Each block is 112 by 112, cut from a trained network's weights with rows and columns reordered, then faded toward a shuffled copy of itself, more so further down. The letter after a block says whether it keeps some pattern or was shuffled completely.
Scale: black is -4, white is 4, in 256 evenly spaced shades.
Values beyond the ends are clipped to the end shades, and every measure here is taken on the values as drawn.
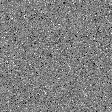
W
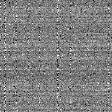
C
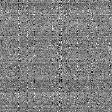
C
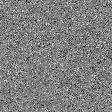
W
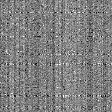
C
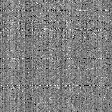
C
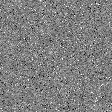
W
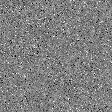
W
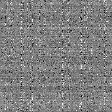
C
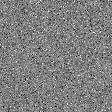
W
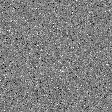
W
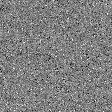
W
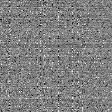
C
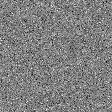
W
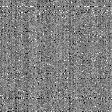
C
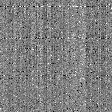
C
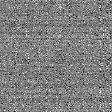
C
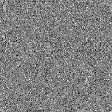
C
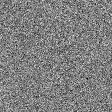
W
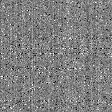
C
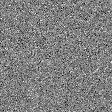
W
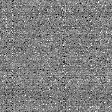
C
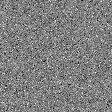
W
